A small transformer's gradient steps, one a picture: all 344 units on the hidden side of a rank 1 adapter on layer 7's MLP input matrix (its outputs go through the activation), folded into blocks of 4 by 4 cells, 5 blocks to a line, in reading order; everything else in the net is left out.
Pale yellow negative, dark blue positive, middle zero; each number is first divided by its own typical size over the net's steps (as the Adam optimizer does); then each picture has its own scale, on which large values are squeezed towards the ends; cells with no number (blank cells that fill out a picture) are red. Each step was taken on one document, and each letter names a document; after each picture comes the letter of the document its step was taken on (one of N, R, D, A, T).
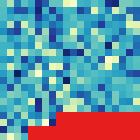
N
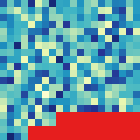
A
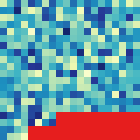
A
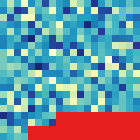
N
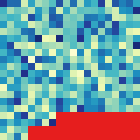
A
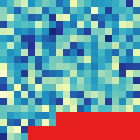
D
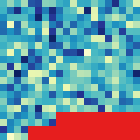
N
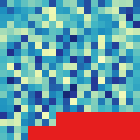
A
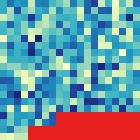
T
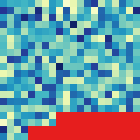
D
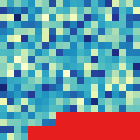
D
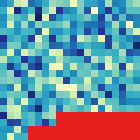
N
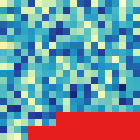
A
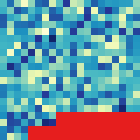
N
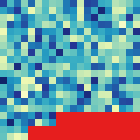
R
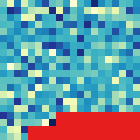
N
